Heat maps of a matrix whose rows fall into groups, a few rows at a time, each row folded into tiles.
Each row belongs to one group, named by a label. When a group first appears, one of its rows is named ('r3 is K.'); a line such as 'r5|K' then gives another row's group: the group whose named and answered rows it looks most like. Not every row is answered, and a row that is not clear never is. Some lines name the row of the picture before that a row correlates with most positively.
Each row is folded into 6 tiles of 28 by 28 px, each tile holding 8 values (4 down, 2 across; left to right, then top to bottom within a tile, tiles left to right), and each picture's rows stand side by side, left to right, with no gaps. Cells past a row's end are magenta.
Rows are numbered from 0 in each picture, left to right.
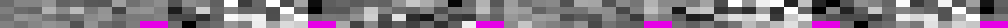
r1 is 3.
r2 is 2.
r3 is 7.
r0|7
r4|3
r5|3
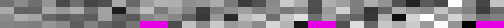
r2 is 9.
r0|7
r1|9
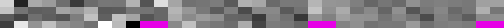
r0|9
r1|7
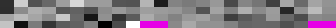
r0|2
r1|7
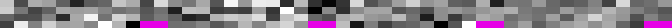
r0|9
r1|3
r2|2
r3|9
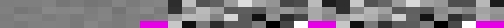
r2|2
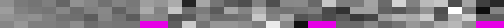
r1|9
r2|3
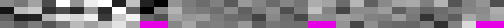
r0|3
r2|2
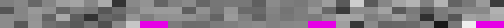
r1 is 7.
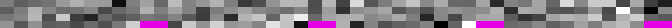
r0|2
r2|2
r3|3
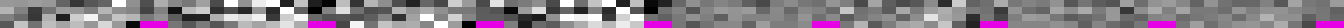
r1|3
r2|9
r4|7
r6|7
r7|9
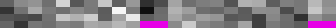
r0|3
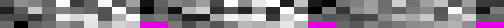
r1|3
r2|3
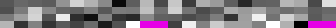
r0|2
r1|9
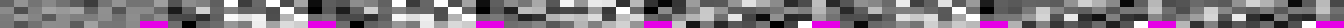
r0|7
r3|3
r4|2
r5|3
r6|2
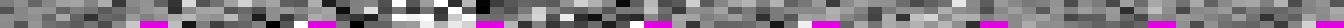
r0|2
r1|2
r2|3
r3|2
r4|2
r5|9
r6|7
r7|2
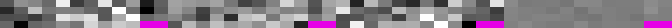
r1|9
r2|9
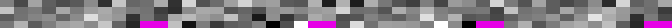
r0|9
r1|2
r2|9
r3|9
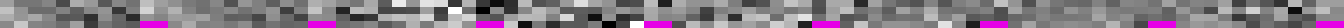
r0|7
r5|9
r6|9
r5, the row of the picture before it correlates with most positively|2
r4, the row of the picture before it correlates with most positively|2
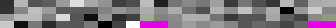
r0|2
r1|7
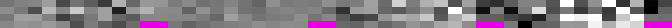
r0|7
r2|3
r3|3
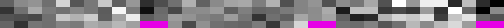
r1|2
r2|3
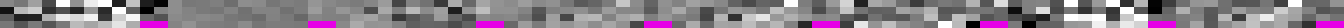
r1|7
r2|7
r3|9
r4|9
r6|3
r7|9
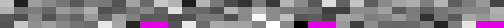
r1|9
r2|2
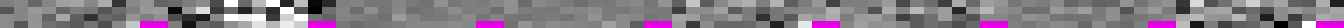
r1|3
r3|9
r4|2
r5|7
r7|2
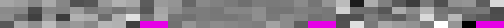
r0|9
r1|9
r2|9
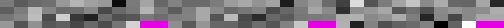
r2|2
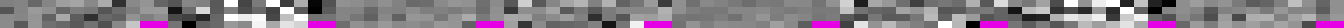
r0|2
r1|3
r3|2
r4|9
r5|9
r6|3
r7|9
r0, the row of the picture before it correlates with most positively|1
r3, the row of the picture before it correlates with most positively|2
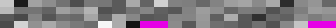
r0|9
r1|2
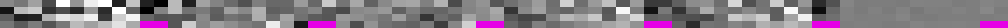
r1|9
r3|3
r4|3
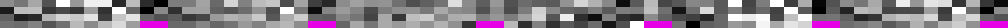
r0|3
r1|3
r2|9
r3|2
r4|3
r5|3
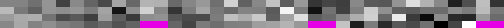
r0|7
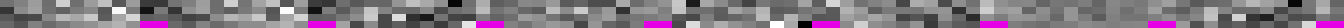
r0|3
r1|3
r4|9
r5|7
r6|7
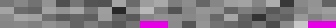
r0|7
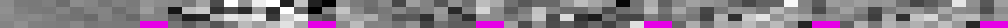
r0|7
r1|3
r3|2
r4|9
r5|9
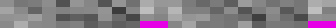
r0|7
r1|7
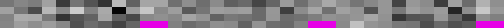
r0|7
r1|7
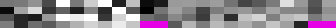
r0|3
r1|9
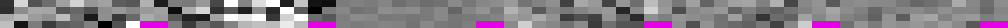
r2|7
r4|2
